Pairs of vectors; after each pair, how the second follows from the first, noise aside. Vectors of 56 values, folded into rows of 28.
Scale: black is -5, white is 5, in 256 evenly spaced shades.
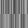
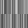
wrapped around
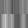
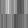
wrapped around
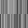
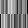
scaled up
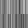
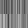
reversed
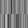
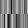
scaled up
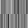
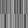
shuffled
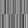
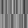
shuffled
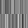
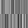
negated
